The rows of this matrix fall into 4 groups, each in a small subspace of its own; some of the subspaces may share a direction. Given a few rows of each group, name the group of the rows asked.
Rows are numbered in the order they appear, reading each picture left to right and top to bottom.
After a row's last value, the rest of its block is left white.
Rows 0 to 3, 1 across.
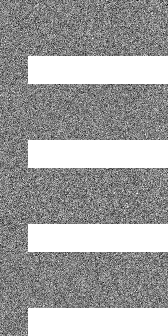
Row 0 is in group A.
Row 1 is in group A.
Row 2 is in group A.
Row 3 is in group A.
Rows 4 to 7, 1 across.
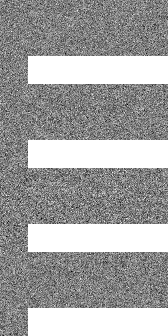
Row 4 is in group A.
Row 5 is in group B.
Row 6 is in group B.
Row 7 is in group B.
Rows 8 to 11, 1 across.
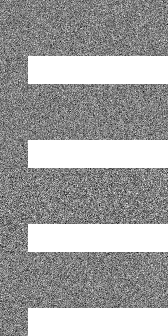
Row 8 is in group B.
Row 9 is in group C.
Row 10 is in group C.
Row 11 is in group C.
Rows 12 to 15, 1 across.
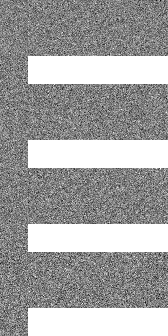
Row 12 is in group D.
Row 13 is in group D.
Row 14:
D
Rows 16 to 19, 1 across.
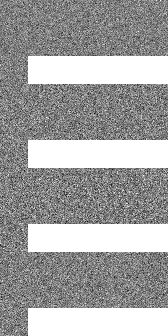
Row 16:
D
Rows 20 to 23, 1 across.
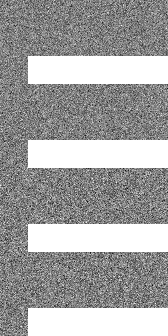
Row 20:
D
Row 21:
C
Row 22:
B
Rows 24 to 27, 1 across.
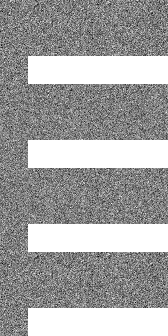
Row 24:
C
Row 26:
A
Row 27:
A
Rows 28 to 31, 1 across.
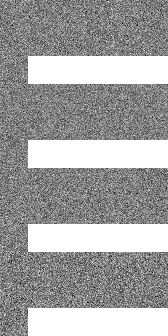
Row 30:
C
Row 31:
B
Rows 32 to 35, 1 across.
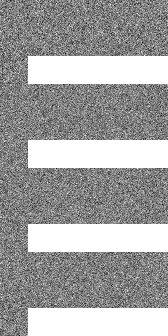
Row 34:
C
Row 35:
A
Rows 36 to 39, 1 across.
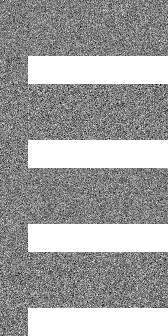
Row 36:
B
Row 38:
C
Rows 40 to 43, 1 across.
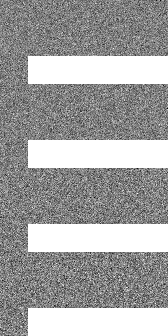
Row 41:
B
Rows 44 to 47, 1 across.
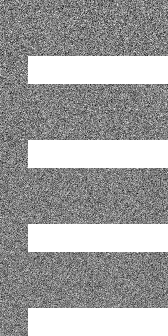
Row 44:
A
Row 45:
C
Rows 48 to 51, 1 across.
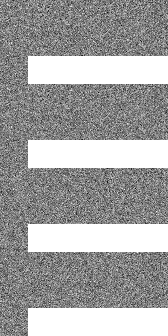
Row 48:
D
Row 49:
D
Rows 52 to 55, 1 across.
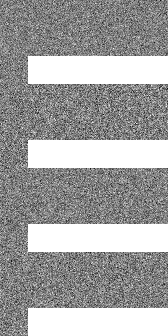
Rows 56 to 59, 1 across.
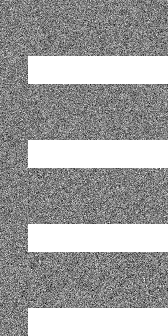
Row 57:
C
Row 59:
A
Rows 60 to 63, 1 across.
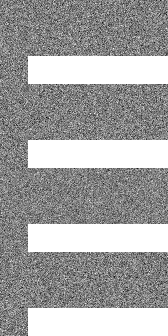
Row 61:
C
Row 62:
C
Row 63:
C
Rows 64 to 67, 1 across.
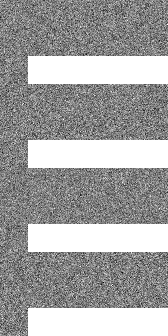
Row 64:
B
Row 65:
A
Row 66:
B
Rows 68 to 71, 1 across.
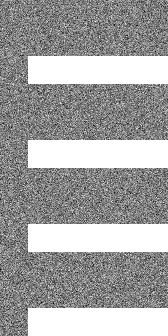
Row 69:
D
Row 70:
A
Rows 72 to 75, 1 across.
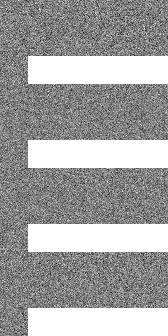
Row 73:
D
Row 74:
A
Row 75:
C
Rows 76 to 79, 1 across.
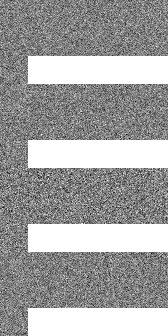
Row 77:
B
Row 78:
D
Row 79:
A
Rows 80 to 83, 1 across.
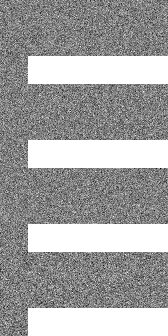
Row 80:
C
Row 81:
C
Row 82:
D
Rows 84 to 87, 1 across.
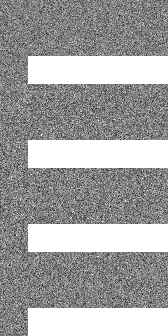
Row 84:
C
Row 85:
B
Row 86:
B
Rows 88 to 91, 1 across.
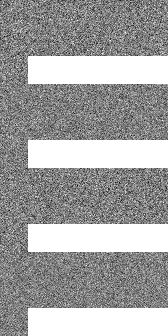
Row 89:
C
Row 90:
A
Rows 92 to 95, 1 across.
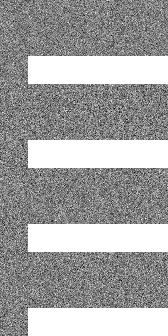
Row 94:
A
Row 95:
A
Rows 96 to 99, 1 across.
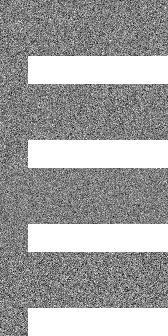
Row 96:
B
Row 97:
B
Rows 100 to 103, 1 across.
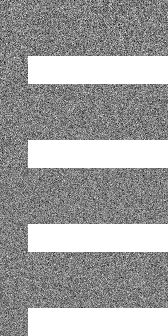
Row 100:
B
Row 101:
A
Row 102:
C
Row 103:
D
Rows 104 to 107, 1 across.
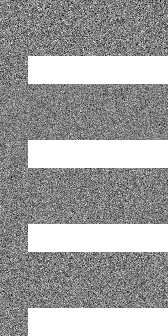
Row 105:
B
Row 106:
B
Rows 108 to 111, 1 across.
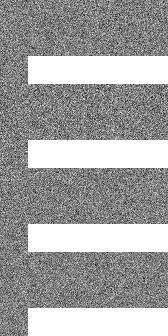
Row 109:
A
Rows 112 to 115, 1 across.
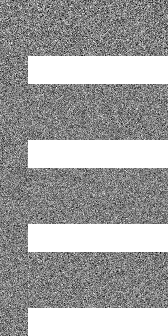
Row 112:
D
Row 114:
B
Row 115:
D
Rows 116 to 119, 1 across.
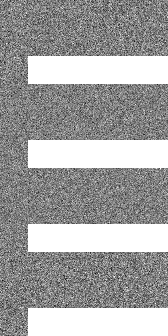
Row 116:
B
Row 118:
D
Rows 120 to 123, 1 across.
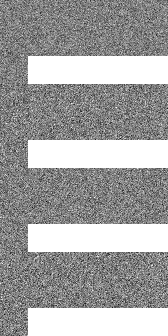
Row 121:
B
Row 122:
C
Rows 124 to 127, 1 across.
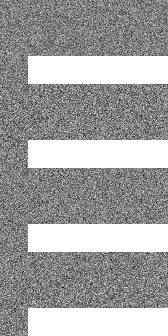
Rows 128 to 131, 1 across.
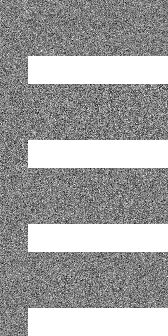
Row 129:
A
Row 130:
B
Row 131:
B
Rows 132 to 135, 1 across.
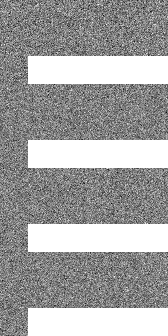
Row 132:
A
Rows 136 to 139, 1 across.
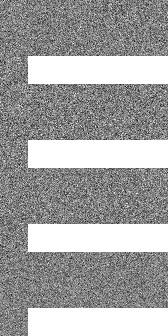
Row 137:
B
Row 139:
D
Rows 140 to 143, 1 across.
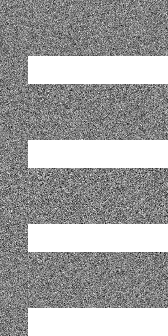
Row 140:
D
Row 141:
D
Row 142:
D
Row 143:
D
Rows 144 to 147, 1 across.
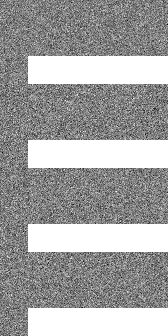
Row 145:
A
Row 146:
B
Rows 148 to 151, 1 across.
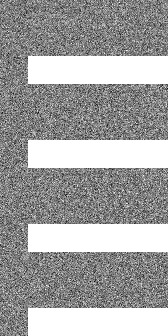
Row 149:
A
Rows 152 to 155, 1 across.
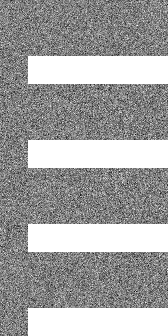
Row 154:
B
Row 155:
A
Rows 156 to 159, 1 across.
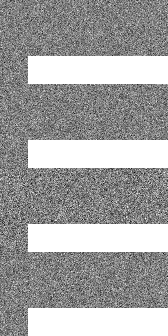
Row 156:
A
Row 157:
C
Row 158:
A
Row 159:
B
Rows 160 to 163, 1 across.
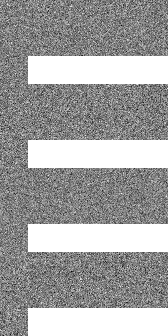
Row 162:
D
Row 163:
B
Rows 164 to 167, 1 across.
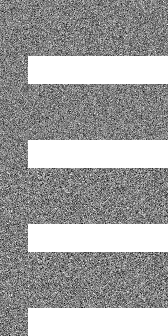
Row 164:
B
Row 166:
D
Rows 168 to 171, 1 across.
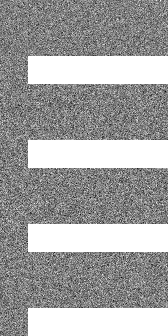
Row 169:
B
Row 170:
C
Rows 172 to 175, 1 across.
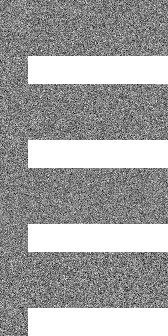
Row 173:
C
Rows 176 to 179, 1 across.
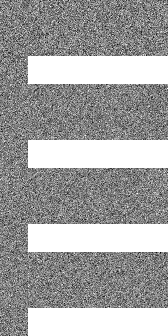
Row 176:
C
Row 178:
A
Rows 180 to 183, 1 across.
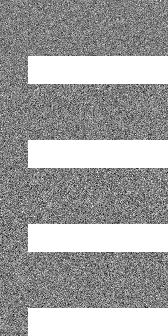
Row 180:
D
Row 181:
C
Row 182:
A
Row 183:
A
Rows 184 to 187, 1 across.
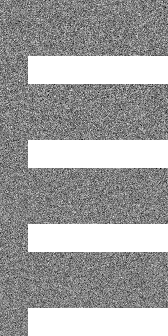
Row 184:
B
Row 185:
D
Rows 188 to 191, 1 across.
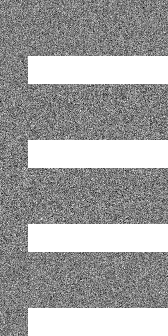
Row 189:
B
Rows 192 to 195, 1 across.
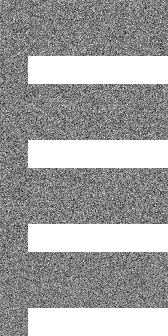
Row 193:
B
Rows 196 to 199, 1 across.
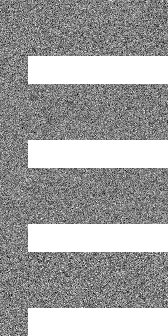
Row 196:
A
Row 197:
A
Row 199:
D
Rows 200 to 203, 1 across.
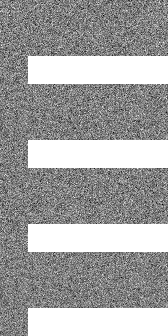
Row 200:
A
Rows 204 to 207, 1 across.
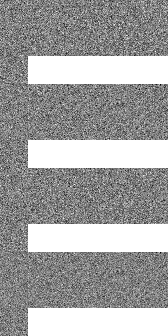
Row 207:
D
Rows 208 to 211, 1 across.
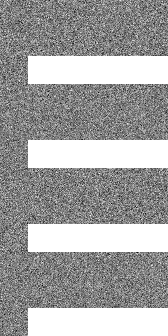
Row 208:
B
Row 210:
A
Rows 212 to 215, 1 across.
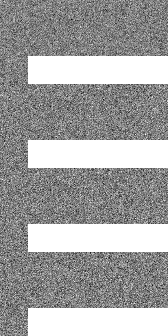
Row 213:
A
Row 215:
C
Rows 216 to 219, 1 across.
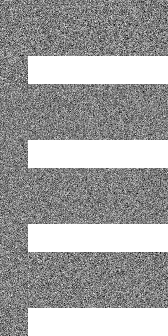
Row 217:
C
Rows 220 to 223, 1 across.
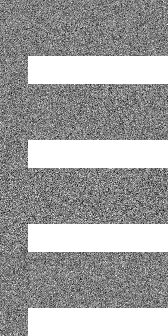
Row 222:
A
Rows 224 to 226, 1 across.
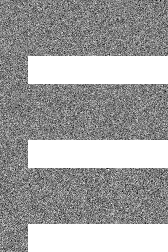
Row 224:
D
